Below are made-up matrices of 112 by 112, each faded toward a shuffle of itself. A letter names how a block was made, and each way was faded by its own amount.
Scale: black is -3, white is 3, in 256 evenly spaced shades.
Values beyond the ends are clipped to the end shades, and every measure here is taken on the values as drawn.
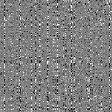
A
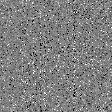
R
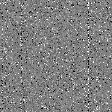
R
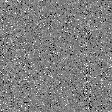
R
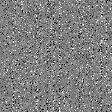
R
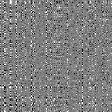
A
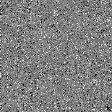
R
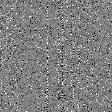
R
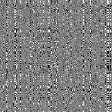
A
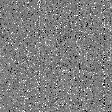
R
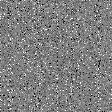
R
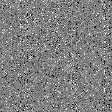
R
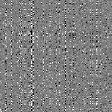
A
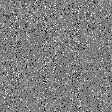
R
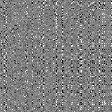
A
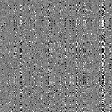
A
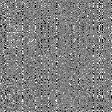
A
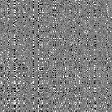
A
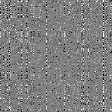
A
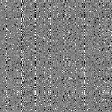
A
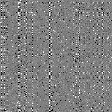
A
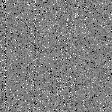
R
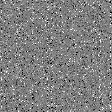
R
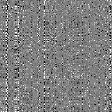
A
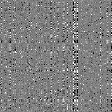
A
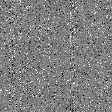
R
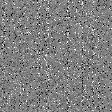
R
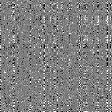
A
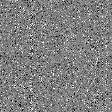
R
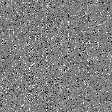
R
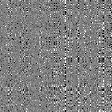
A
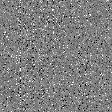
R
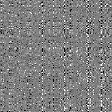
A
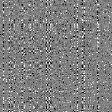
A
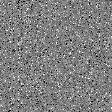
R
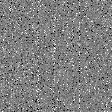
R
